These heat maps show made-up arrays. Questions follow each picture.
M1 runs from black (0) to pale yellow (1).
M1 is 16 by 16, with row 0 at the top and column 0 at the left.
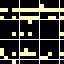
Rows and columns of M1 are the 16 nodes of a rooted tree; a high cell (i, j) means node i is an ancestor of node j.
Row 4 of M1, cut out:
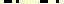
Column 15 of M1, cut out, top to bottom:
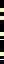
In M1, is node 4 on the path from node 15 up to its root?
yes
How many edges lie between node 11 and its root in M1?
2
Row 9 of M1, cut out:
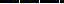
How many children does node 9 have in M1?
0
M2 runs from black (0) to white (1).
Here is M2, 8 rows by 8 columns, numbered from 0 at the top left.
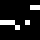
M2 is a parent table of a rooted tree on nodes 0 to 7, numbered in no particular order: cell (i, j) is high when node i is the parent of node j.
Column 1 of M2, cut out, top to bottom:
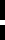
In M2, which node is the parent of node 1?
4
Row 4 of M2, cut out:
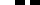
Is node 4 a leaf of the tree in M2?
no
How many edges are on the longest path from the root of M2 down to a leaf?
2
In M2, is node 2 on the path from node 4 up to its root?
no
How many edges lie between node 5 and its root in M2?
1
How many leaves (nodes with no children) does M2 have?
5
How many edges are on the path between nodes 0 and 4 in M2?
1
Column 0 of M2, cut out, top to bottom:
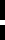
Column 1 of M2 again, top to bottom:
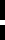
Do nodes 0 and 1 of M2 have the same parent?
yes
